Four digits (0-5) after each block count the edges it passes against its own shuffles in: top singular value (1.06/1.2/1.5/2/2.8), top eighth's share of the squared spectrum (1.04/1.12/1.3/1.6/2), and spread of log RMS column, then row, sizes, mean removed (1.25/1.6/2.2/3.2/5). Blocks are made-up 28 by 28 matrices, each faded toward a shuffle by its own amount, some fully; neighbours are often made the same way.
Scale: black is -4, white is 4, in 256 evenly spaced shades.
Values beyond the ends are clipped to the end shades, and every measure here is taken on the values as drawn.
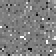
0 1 1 0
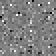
0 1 0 0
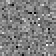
0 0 0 0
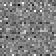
1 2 0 2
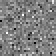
2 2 1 0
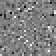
0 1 0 0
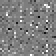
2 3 1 0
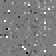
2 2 0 0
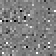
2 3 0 1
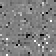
2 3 0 0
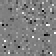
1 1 0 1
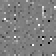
2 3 1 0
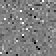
0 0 0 0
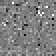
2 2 0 0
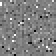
0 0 0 0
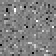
1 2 0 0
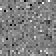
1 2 0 0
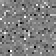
1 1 0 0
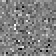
1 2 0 0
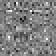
3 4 2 1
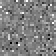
1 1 0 0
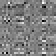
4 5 2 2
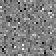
0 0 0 0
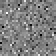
0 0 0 0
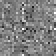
3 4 1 1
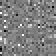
2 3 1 0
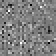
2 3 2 1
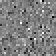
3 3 0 0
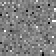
0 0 0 0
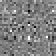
3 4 2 2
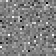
1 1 0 0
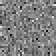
2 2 0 0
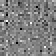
3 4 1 1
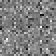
3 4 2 1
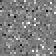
1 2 0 0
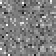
2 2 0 0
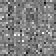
3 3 0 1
